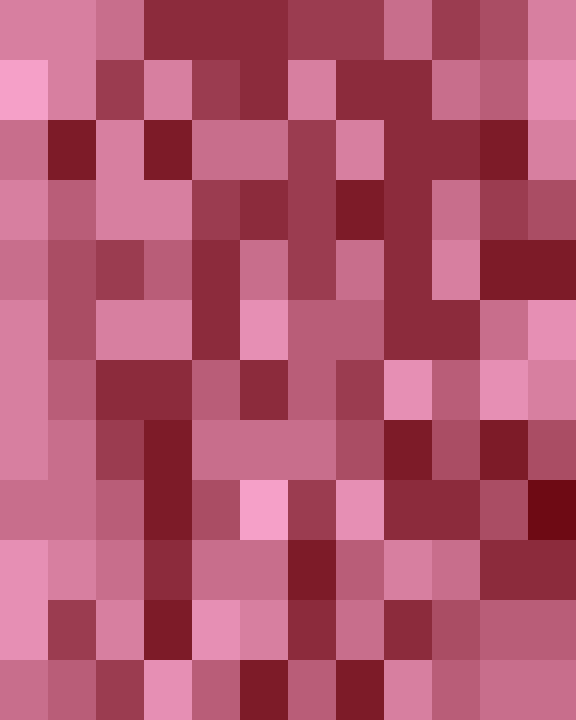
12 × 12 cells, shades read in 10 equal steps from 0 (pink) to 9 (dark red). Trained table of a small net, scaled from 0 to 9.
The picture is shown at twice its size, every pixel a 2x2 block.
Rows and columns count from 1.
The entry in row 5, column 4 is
4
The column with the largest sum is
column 9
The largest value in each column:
3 8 7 8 7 8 8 8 8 7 8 9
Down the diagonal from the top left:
2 2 2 2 7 1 4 5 7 3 4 3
